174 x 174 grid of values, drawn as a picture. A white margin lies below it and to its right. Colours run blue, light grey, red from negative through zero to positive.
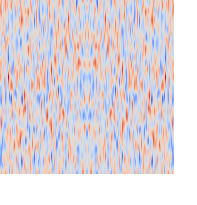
Mirror symmetry: left to right. Grain: streaks running down. Average level on the scale: 50%. Slope: none.
